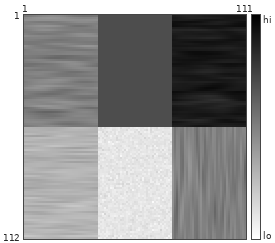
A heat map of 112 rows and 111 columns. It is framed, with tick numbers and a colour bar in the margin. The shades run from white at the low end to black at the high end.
It is made of 2 by 3 panels. Panel 1,1: middling, streaked across, faint in contrast. Panel 1,2: high, flat. Panel 1,3: very high, streaked across, faint in contrast. Panel 2,1: low, streaked across, faint in contrast. Panel 2,2: very low, fine-grained, faint in contrast. Panel 2,3: middling, streaked downward, faint in contrast.
